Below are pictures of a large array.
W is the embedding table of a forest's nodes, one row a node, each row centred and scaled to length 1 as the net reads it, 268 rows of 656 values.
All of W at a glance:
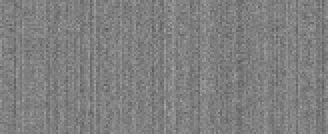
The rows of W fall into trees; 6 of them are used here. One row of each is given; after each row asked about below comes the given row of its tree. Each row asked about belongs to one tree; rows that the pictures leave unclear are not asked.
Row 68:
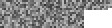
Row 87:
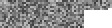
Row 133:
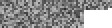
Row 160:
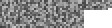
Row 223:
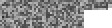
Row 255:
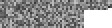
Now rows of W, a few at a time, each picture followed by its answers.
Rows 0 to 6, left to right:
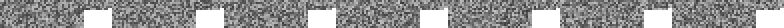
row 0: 160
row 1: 133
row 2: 160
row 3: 68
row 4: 133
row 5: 223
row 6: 68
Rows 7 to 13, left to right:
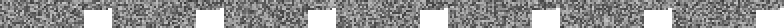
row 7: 160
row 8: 223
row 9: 160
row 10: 223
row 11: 223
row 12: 68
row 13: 223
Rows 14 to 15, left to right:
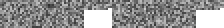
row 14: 68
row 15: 68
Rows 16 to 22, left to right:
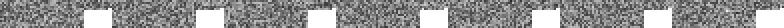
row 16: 87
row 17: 160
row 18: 223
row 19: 68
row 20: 87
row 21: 68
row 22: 133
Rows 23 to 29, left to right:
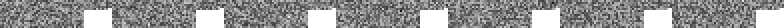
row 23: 87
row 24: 255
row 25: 255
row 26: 68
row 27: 223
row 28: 133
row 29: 255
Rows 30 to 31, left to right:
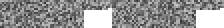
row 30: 160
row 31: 68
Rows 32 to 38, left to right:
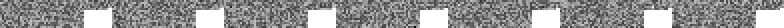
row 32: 223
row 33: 223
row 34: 223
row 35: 133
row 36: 133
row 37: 87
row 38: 223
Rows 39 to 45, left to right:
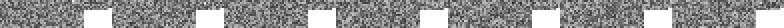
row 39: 255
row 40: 133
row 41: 68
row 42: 160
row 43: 68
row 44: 68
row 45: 223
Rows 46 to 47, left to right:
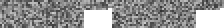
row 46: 223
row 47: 223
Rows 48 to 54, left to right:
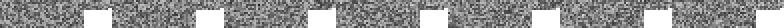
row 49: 160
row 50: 223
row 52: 223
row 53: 133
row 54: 68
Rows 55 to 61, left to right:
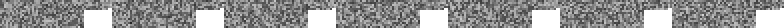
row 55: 68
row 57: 160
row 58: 160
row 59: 160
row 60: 133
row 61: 133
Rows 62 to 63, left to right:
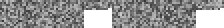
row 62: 160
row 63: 160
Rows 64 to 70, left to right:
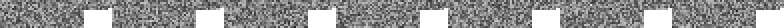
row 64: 160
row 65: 223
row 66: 68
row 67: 223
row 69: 133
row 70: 68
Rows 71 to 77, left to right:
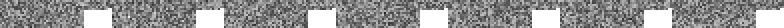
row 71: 255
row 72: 160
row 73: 68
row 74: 133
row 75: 68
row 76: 160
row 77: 87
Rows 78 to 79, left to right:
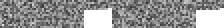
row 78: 223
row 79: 255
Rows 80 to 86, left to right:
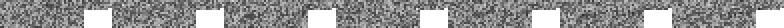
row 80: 68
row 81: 87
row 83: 87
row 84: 160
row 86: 133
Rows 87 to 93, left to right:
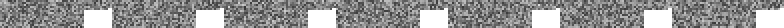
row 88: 223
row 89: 87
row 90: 87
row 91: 255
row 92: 68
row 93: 223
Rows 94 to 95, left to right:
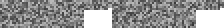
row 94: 87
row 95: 87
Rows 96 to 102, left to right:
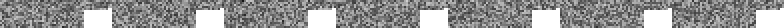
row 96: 223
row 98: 133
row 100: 87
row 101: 255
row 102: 87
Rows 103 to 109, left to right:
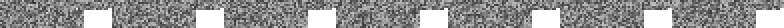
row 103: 160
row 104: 160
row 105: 133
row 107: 160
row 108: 160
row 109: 87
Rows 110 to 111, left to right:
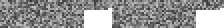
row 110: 87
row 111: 223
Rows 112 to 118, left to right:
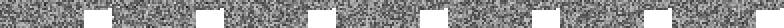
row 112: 87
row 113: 255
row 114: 160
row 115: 223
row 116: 160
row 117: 160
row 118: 160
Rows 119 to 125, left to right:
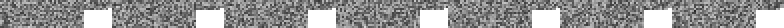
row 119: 223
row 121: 223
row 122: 133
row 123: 133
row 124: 223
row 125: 223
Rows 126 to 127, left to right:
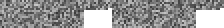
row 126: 133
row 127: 87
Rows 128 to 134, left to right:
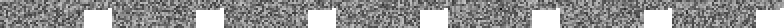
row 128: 160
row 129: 223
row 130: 87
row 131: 68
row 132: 223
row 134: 68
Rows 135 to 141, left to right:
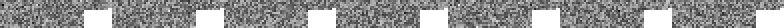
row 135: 68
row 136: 133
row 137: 87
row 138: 68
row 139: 133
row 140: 160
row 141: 68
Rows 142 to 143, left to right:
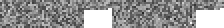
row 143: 160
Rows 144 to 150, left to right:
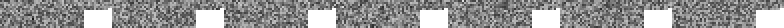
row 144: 68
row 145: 160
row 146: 87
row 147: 255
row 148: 68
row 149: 68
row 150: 223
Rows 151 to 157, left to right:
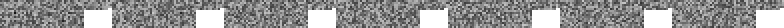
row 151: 68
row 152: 68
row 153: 68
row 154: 160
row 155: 133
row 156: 160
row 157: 68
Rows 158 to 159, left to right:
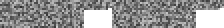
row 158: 87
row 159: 223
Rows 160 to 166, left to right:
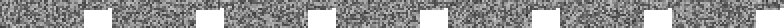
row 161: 87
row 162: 160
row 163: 133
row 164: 160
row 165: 160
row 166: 223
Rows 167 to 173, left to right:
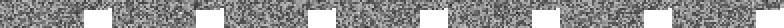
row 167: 133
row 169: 160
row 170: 160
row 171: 68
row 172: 133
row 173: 223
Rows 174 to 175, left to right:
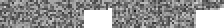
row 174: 87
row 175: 223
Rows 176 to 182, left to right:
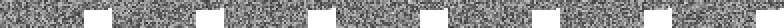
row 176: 160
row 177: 223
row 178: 223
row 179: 255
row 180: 160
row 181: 133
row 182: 133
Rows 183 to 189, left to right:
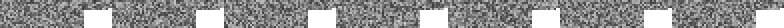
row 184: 68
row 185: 68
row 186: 223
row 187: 160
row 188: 255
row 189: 133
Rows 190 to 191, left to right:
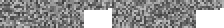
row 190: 87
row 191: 68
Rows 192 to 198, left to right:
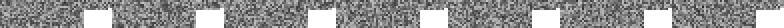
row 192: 133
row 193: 223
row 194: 223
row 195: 68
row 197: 68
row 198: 68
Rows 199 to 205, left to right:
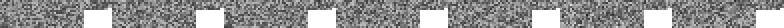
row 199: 223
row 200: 160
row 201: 223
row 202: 87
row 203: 160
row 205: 87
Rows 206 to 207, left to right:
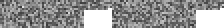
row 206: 133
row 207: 87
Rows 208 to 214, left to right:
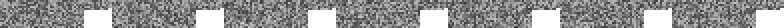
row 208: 87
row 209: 160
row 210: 87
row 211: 133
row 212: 160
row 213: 87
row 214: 160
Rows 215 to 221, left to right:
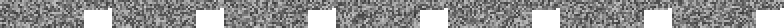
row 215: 87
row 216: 68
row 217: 133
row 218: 160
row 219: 87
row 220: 133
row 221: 133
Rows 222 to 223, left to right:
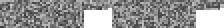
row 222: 160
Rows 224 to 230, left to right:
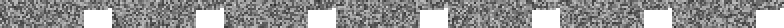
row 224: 255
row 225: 223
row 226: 223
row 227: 223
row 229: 133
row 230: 160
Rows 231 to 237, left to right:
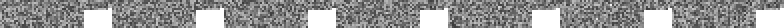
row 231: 223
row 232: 133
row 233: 255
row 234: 87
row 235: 223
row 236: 133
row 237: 223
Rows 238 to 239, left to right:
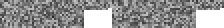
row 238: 68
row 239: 133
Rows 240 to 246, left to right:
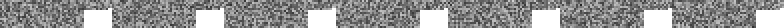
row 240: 160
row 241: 87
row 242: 223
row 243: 133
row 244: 133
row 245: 133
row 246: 68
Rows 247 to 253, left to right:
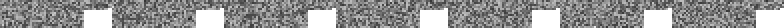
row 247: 223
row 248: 133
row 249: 160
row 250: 223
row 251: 160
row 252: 223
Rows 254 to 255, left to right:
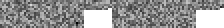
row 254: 160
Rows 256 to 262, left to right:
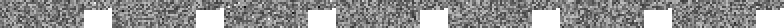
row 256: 160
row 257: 223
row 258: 87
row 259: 133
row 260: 133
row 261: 160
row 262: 87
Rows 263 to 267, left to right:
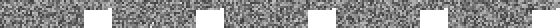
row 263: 68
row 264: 133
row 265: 160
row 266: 87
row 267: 160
